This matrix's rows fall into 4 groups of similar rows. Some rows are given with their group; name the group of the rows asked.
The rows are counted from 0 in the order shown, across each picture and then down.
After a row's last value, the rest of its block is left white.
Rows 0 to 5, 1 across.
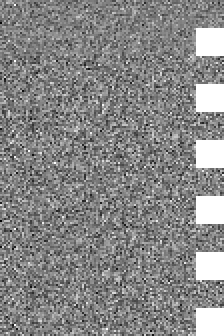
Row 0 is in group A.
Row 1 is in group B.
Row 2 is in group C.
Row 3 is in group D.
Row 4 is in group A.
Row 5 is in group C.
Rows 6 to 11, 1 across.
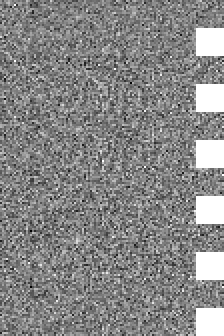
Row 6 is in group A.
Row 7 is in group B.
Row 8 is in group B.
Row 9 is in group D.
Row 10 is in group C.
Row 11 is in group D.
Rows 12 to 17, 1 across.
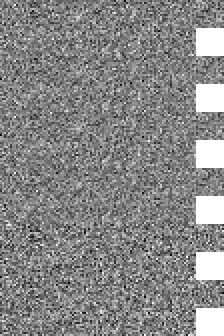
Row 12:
A
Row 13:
A
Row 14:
A
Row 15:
A
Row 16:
D
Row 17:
D
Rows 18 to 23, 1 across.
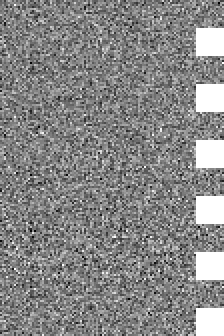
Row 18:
B
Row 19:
D
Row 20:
B
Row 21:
D
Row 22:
C
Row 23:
D
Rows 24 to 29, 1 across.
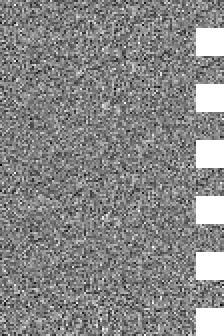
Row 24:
A
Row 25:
A
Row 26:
D
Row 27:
A
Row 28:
D
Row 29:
B
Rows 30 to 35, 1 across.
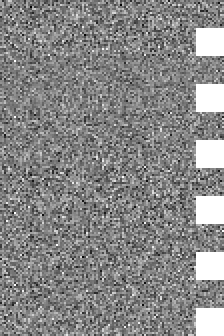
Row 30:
C
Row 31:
B
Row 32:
B
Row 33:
C
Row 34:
D
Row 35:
A
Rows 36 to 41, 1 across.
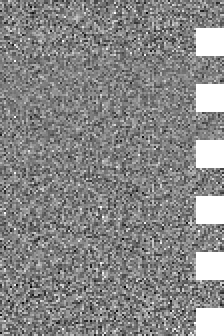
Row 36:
C
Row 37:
B
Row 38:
A
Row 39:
B
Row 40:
B
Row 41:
D
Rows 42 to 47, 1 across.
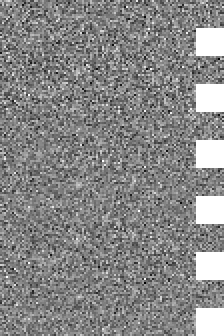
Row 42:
D
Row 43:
C
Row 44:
B
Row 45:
A
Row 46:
C
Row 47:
A
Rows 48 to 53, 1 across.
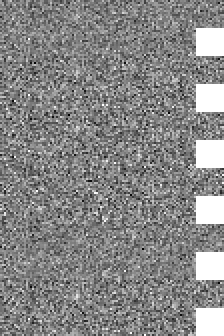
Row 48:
C
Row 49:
C
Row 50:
C
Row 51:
B
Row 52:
A
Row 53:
C
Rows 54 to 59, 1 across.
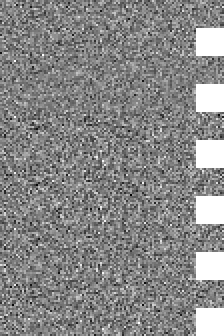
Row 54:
D
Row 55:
A
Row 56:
B
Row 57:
B
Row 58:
B
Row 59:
A
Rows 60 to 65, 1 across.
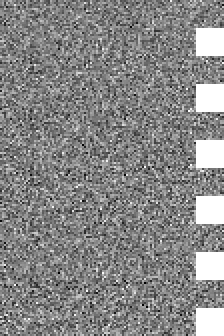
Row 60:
B
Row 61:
D
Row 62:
C
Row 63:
D
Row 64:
B
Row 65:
A
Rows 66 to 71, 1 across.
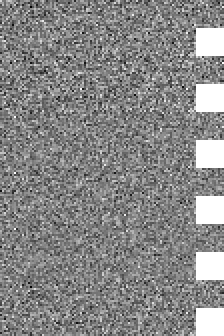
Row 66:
D
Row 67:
D
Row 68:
B
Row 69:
A
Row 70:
A
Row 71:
D
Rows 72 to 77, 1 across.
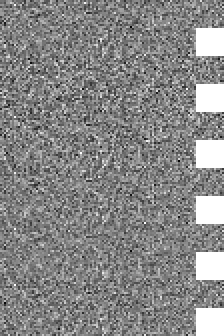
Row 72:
B
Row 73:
D
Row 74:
B
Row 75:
B
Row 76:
B
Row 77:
B
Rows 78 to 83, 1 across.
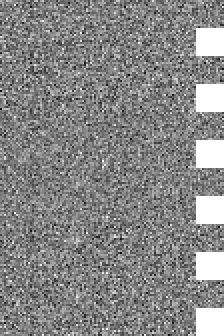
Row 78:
D
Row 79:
D
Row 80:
B
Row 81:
C
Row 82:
C
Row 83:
C
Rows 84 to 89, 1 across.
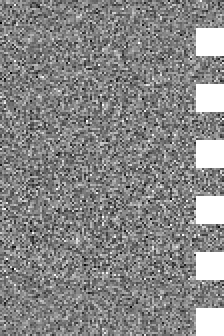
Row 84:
A
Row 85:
B
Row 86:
D
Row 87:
D
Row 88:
C
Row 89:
B
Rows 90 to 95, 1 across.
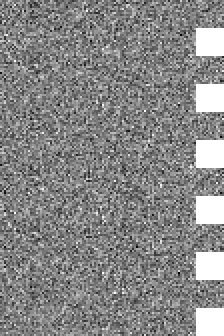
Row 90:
A
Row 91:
B
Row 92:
D
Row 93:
B
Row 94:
B
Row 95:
C
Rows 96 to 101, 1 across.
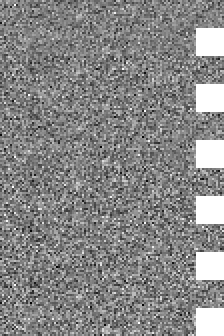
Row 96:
A
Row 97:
C
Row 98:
A
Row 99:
C
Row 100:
D
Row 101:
A
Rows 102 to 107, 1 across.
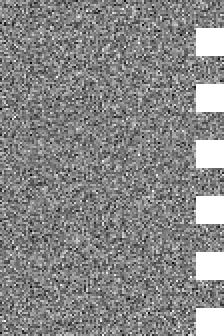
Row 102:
A
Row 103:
D
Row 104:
A
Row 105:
D
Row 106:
C
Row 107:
D
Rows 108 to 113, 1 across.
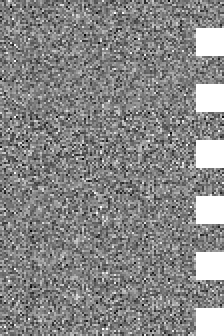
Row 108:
C
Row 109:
A
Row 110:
D
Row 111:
B
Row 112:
C
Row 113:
C
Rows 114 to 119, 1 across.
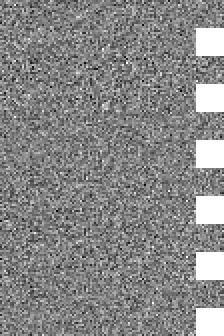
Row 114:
A
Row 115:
A
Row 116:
B
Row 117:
D
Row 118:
D
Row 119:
D
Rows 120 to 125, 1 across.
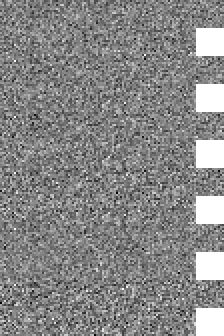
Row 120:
C
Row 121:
A
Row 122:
A
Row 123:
A
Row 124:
B
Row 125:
A
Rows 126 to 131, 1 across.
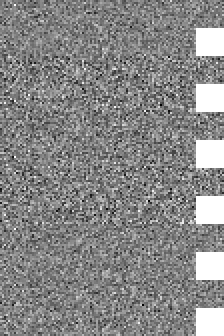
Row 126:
B
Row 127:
C
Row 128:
C
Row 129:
D
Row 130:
A
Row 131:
A
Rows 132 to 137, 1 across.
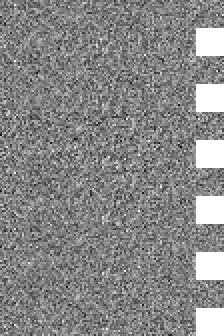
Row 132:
B
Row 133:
B
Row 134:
A
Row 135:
A
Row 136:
A
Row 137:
C
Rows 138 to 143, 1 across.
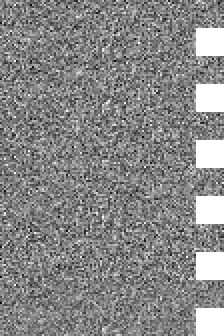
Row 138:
A
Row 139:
A
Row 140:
C
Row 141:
B
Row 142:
D
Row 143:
A
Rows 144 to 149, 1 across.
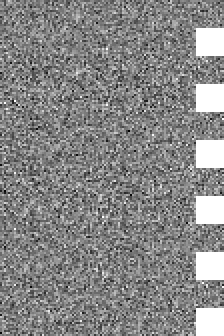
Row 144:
C
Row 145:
C
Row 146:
D
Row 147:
B
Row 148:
B
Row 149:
D
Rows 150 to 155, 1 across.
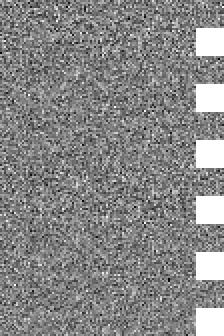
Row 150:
D
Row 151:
C
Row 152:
D
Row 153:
C
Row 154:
C
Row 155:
A
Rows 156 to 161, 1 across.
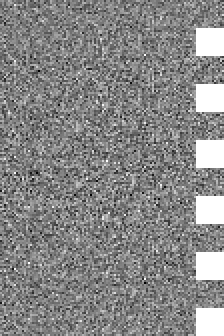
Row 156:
B
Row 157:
B
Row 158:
C
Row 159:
A
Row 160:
C
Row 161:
A
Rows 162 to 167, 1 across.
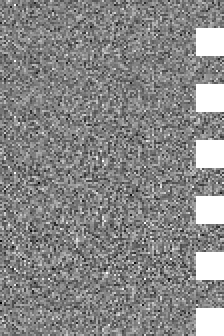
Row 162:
A
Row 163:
B
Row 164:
B
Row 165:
B
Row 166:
C
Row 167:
A
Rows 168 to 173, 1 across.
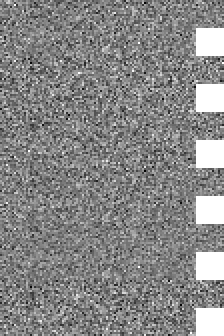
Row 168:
A
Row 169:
D
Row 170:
C
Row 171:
A
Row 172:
A
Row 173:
C
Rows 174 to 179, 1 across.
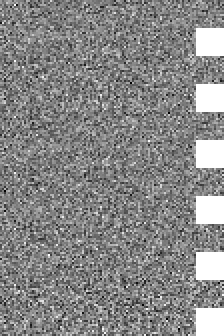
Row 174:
A
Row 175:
B
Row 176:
A
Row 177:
B
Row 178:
D
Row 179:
B
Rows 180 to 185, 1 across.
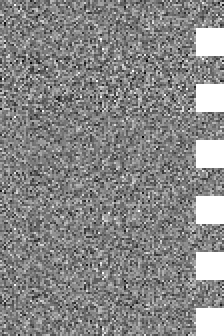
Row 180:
B
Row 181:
D
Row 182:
A
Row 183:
A
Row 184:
B
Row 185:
B
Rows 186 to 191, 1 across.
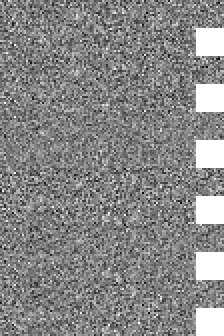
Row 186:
C
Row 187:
C
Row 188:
B
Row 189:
A
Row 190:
A
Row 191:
A
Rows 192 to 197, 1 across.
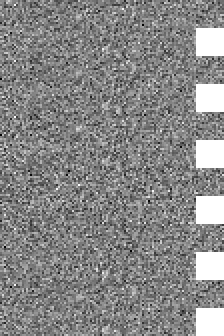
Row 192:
A
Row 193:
A
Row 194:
A
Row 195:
D
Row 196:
B
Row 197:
A
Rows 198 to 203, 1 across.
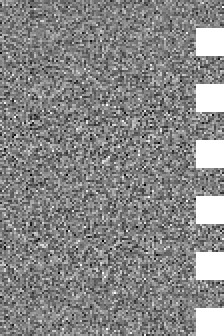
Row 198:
D
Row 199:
C
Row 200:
A
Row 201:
D
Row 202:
B
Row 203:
C
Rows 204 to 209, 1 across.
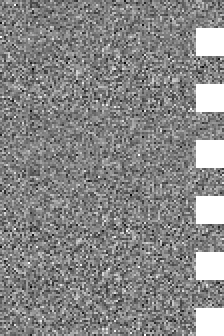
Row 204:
A
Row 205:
C
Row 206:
A
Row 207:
B
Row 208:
A
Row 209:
C
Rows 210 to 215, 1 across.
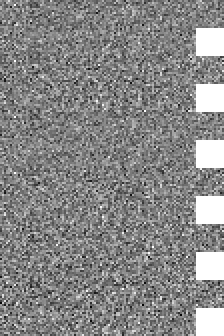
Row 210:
A
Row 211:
B
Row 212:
A
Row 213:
B
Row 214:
D
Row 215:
A
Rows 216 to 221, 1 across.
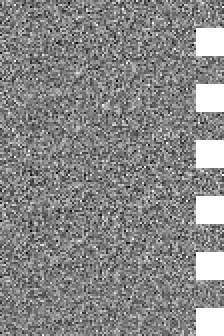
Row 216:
D
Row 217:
A
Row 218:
C
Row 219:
D
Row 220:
D
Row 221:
D
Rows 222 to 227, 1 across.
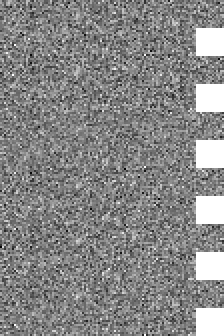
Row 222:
C
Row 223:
C
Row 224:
B
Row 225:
A
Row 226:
A
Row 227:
C
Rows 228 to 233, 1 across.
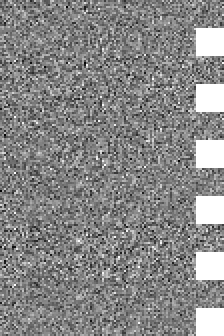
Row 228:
B
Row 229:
D
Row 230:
B
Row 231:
A
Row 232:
A
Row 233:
A
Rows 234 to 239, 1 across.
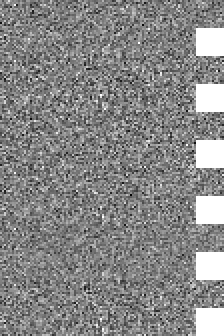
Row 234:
A
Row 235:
B
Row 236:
D
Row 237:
B
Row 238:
A
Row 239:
B
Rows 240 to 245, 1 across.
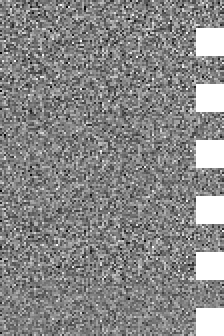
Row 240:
D
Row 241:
D
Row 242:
B
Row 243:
D
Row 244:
D
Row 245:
D
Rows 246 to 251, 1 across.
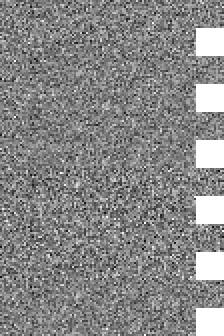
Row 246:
D
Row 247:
A
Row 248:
A
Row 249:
C
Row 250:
D
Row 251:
C
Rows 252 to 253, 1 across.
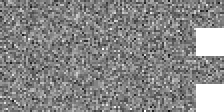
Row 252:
C
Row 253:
C
